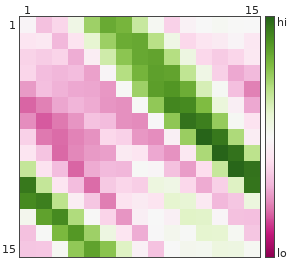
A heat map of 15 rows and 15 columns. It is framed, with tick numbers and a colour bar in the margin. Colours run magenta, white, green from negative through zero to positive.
There are no lone odd cells. The halves do not mirror each other. The ninth with the lowest average is the middle left.
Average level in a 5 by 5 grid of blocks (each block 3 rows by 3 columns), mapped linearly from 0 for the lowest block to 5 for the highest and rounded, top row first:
1 3 5 2 2 | 0 0 4 5 1 | 0 0 1 4 4 | 4 0 2 2 4 | 3 4 2 3 2
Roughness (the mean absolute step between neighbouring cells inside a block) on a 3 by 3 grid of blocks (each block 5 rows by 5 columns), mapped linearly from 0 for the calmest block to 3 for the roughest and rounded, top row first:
010
023
311
